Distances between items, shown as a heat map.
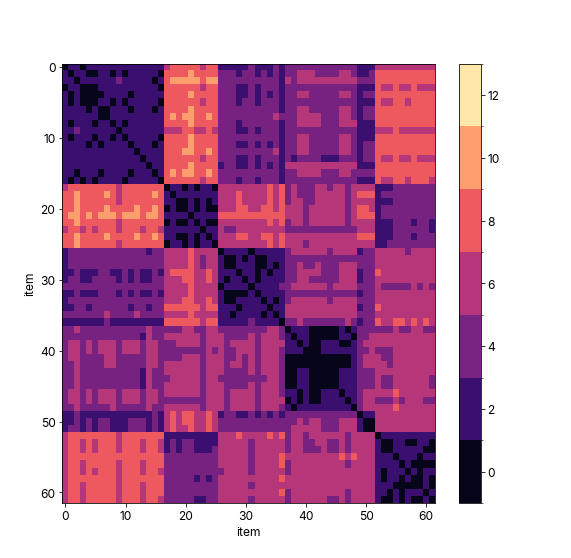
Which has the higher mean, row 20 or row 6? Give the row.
20
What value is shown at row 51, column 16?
2
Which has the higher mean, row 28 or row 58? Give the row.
58
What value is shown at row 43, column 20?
6
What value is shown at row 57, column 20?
4
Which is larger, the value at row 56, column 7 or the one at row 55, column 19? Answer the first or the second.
the first
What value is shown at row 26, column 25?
6
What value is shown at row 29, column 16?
2
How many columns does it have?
62
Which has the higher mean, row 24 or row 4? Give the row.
24
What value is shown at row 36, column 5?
2
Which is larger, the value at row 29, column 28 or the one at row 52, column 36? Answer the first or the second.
the second
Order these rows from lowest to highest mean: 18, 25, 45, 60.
45, 60, 25, 18
